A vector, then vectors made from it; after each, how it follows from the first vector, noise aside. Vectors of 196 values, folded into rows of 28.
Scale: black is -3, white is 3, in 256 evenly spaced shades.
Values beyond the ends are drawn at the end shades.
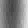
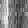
wrapped around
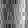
wrapped around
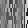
sign-scrambled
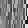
sign-scrambled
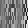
sign-scrambled
